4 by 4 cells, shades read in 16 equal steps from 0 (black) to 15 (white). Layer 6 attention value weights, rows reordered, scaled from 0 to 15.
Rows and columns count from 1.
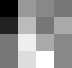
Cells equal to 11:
1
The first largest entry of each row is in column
2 2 2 3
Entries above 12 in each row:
0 0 1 2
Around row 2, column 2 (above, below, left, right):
9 14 2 7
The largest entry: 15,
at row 4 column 3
